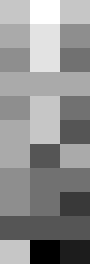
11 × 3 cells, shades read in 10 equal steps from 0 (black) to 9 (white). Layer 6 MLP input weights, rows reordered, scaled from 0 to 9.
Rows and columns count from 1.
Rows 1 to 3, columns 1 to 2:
7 9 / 6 8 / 5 8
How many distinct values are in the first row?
2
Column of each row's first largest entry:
2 2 2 1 2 2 1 1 1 1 1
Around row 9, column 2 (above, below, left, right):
4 3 5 2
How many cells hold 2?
1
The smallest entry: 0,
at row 11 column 2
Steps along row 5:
up down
